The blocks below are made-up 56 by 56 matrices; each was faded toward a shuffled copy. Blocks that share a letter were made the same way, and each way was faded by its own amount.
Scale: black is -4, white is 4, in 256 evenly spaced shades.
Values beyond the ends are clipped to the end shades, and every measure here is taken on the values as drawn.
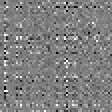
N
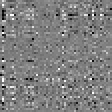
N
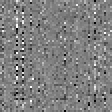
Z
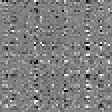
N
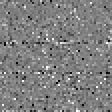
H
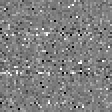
H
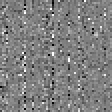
Z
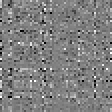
N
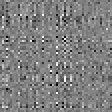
N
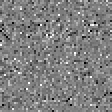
H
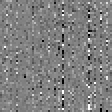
Z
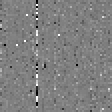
Z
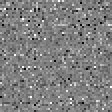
H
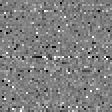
H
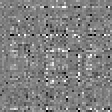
N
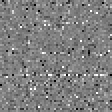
H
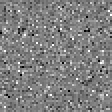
H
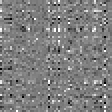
N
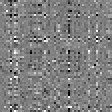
N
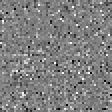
H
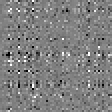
N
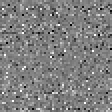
H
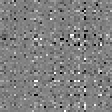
N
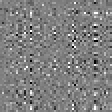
N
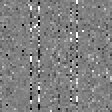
Z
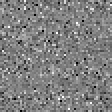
H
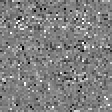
H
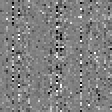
Z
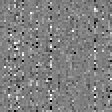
Z
